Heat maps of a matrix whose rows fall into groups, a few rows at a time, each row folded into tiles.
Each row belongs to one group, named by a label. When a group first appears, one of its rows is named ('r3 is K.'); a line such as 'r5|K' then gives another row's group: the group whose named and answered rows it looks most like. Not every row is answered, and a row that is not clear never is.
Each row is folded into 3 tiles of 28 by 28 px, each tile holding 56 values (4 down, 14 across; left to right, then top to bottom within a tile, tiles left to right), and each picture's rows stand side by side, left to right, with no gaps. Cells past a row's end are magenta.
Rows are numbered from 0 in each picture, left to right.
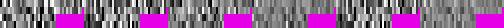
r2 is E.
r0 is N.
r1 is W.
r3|N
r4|W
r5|N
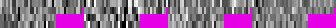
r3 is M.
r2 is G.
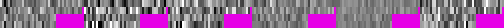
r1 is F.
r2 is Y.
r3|E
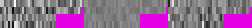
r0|Y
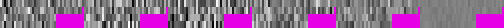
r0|M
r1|G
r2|W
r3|G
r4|E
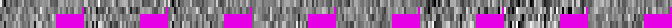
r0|M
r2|M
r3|G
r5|F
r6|F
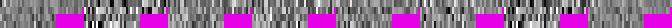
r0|N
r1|F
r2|G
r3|G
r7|N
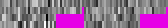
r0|G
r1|E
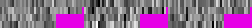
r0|E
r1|F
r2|W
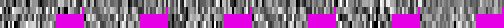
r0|F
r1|M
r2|W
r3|M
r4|N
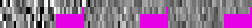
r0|N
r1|M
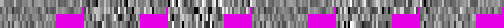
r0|Y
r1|E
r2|N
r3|Y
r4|Y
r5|M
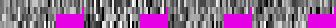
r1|W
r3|F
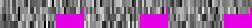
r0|W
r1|G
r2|E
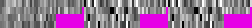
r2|N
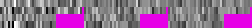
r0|Y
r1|E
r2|E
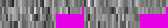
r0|E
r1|N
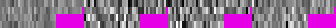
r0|E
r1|M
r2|F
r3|M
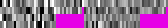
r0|N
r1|Y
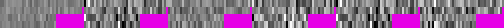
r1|N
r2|Y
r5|Y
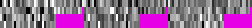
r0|N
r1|M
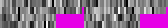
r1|E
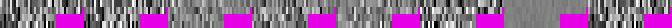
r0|W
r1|W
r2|N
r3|E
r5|F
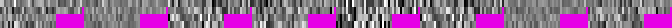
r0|Y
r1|E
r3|F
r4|W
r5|M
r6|Y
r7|E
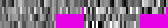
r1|F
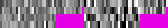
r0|G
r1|N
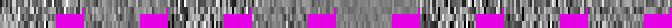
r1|E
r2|W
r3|N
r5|W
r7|Y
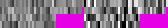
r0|E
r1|N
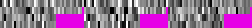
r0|N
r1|N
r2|E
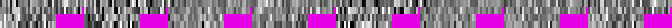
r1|W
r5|M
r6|G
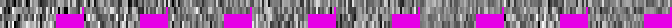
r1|M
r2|M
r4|W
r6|M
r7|Y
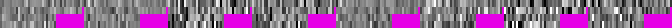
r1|N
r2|W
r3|W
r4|N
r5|Y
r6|F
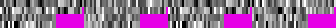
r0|F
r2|F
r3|N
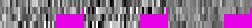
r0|G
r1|F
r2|E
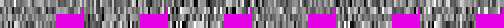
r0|Y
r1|W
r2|F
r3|M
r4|F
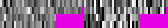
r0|M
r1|W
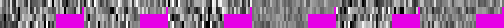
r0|W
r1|N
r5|Y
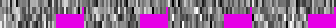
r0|G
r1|E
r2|M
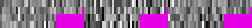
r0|G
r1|W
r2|N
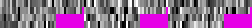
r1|N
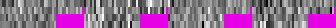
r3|F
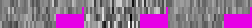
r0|E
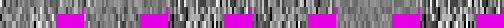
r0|M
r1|N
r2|W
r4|Y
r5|W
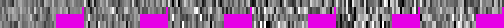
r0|E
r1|M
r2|M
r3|F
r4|W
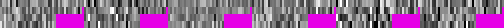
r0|G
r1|M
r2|G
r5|W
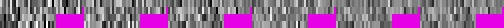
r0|W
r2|E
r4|E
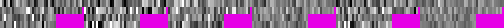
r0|M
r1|F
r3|E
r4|F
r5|E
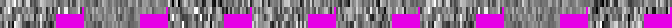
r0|Y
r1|E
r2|M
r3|G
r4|E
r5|Y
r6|E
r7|F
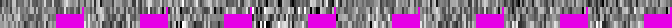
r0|G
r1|G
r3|F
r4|M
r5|G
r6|F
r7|F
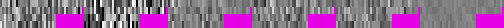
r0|G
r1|W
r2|N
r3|E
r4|E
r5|Y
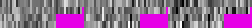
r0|G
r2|F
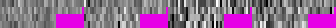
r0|E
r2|W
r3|F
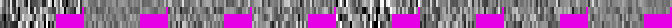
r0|W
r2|Y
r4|N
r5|W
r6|E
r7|N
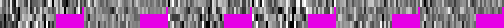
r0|W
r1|N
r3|N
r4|G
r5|M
